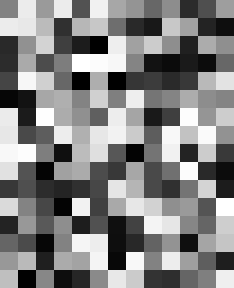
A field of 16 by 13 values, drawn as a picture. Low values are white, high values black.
Histogram: flat. Mirror symmetry: none. Seam: none.
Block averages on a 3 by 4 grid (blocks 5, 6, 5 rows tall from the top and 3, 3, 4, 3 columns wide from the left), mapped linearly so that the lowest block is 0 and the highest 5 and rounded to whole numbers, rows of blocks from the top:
0 2 4 5 / 3 1 2 1 / 4 2 2 2
